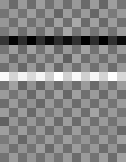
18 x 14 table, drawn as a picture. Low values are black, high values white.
Average level on the scale: 50%. Histogram: heavy tails on both sides. Odd lines: rows 5 and 9. Slope: none.
